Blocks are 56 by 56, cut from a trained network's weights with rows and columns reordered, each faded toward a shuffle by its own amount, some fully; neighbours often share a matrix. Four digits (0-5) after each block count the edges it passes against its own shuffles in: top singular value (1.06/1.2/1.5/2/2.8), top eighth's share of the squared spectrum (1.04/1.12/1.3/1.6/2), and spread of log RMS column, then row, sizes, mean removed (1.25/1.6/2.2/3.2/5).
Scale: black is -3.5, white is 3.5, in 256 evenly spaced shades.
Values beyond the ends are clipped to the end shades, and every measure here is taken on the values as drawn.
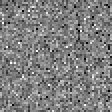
0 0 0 0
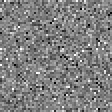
0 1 0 0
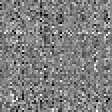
2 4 3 1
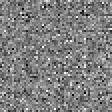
2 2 2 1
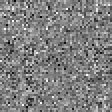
2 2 2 0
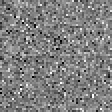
0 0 0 0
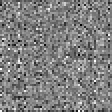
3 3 3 1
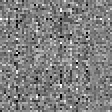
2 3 3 1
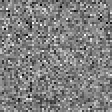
1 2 1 1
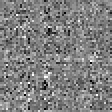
2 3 3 1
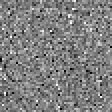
0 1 0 0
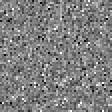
0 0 0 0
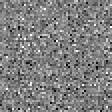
1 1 1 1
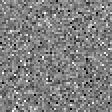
0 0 0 0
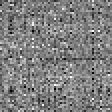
3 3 3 1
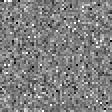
0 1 0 0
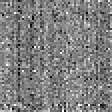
3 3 1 2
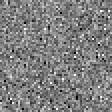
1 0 0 0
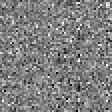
2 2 2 0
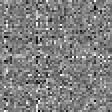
2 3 3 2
